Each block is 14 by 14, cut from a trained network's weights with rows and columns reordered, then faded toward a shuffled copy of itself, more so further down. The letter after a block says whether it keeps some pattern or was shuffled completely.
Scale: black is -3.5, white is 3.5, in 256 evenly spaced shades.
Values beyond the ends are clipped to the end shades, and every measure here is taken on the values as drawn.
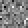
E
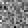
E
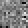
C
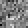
C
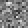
C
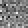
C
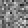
E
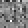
C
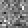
E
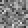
E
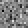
E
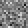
E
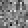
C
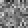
C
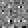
C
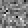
E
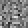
C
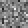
E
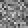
E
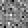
E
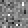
E
